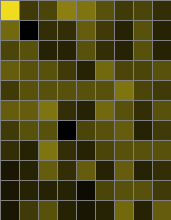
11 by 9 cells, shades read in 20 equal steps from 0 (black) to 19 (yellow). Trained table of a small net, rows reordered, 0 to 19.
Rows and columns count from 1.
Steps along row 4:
down same down down up down same up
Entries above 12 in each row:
1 0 0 0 0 0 0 0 0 0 0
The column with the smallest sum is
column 4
